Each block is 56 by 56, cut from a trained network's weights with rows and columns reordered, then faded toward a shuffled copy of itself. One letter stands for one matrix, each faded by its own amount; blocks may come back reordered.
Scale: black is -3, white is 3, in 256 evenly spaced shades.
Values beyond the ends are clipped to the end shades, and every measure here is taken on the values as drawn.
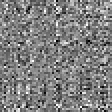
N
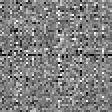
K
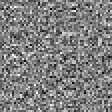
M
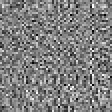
N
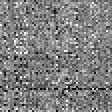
K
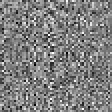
N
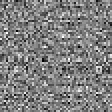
N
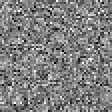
M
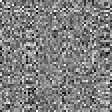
N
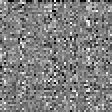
K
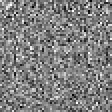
M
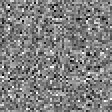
M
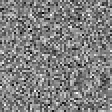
M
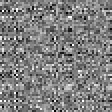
N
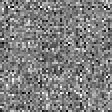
N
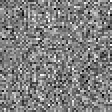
M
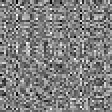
N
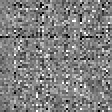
K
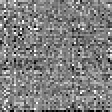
K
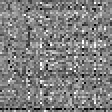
K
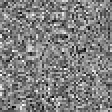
M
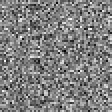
M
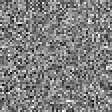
M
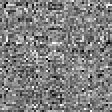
N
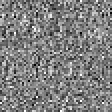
M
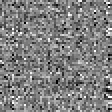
K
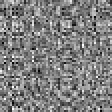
N
